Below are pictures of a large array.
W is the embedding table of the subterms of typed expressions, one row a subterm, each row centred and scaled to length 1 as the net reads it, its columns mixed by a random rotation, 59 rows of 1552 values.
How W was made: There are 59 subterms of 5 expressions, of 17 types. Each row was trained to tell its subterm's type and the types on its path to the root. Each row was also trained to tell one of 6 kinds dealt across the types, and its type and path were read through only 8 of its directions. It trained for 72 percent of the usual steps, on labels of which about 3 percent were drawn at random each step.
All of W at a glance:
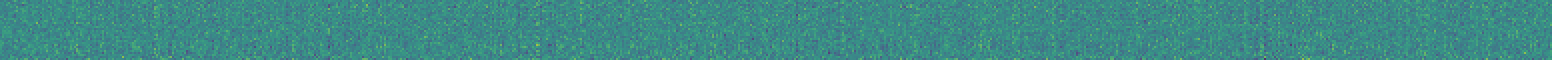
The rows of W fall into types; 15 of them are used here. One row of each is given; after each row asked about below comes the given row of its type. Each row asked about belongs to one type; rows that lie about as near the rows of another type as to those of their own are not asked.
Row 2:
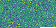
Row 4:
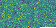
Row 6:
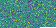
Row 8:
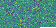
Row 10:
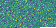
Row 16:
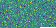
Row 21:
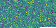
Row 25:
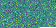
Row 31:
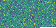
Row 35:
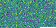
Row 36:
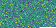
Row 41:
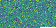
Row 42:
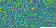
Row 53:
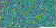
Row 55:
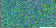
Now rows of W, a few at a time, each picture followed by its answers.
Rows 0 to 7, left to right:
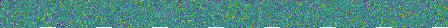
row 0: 55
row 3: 21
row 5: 10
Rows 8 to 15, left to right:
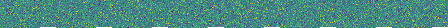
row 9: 2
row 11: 35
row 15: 8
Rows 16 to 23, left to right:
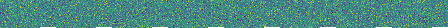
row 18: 31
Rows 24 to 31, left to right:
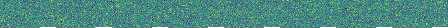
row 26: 4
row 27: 2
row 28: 53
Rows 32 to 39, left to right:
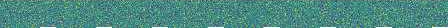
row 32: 31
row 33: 16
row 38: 55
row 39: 21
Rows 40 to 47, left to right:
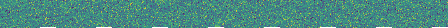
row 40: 6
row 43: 10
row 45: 21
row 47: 4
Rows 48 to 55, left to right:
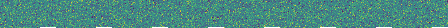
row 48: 41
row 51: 8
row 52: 53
